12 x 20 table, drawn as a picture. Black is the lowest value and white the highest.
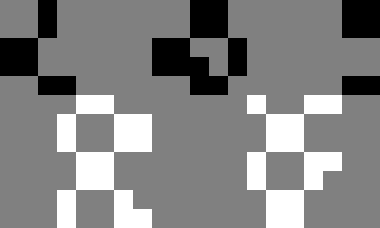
Neither half mirrors the other. Overall the values sit about 50% of the way up the scale. Upright stripes repeat 2 times across the table. The bottom part is higher, past a seam about 40% of the way down. The bottom middle is the calmest part.
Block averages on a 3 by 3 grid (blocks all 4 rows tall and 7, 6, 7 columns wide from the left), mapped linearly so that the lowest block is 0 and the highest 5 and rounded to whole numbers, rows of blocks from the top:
202 / 434 / 535
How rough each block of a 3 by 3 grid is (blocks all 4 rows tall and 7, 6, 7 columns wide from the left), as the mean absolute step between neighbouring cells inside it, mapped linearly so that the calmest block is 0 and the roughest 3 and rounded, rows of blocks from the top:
1 3 0 | 3 1 3 | 2 0 2
